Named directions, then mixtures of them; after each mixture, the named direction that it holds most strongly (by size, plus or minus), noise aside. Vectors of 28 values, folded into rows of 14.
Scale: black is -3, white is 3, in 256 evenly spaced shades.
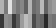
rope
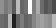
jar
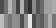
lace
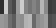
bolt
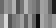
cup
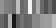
jar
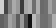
bolt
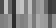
bolt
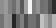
jar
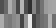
lace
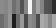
jar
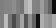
cup
